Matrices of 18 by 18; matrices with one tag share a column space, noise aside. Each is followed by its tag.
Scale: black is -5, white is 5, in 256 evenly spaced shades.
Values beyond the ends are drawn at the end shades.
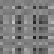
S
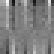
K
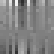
K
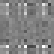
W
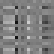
S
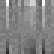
K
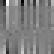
K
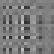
S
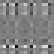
W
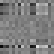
W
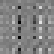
S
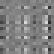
S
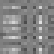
S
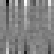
K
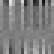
K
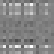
W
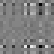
W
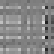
S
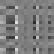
S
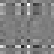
W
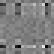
W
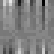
K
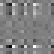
W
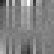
K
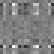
W
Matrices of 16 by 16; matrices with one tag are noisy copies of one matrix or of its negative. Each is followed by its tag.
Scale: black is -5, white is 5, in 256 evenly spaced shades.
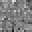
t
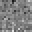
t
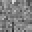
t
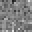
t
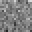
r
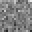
r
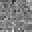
t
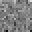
r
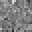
t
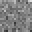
r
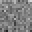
r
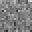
r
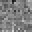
t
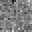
t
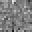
t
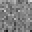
r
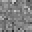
t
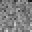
r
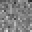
r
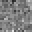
t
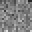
r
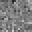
t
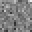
r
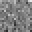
r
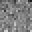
r
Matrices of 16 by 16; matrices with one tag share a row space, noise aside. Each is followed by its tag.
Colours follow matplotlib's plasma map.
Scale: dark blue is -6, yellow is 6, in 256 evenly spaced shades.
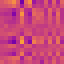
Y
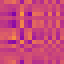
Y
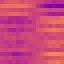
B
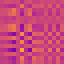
Y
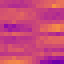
B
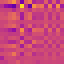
Y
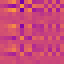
Y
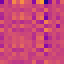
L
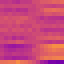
B
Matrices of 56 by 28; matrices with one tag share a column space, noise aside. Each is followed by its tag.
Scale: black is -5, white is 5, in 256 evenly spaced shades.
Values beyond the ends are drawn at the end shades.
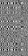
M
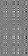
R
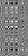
M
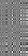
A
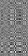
A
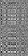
A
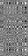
M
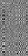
A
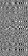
M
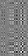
A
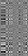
A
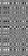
M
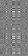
R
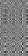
A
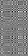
R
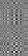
A
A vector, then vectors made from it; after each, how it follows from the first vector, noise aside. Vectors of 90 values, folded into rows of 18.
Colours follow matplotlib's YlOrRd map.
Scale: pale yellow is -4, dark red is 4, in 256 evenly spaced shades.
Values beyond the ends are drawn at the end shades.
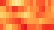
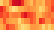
negated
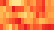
copied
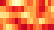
scaled up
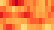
negated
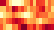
scaled up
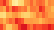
copied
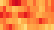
negated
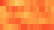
shrunk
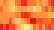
wrapped around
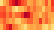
negated
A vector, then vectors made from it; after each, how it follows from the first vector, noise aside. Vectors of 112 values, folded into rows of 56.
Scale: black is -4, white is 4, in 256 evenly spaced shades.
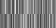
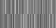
shrunk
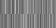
shrunk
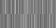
shrunk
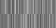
shrunk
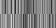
negated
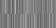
shrunk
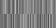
shrunk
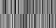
negated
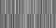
shrunk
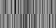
negated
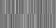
shrunk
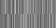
shrunk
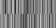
negated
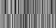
negated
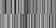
negated
